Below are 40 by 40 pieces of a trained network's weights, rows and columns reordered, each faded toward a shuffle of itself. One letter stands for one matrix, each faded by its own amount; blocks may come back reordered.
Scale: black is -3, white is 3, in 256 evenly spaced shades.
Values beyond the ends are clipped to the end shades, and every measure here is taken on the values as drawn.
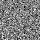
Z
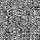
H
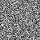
Z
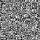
H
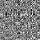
H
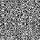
H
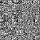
H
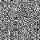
H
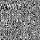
H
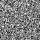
Z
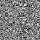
H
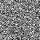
Z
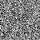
Z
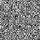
H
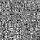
H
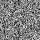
Z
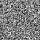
Z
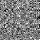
H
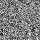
Z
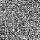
H
